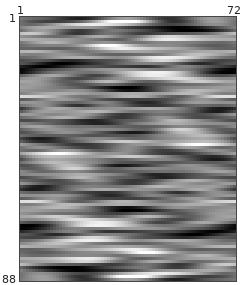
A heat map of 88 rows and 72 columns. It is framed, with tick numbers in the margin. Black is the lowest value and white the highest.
Slope: none. Symmetry: a half turn. Grain: streaks across.
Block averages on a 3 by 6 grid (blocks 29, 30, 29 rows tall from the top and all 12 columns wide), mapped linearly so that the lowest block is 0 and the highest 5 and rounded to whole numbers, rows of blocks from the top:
314453 / 140041 / 354413
